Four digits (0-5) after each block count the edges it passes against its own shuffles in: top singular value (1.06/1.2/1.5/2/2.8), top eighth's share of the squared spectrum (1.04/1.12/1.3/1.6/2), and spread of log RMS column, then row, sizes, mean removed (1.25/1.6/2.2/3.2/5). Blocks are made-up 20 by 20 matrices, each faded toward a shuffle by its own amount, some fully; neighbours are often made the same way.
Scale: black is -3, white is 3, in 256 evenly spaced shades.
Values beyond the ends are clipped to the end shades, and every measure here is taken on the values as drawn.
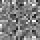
3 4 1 1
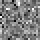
2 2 0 0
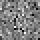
1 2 0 0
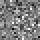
0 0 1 0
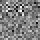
3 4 1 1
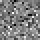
0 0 0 0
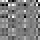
4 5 3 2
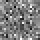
2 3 2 0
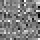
2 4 2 0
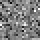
1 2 1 0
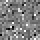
0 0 0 0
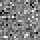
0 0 0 0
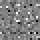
1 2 0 1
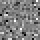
0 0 0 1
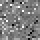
0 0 0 0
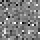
1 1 0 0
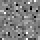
0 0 0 0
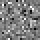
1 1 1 0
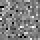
0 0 0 0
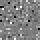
1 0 0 0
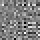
3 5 2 2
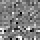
1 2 0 2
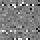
2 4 0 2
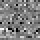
1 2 0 3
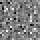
0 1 0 0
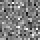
0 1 0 0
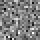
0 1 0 0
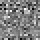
1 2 0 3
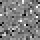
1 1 0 0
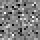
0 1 0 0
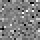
1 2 1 0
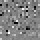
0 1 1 1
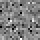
1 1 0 0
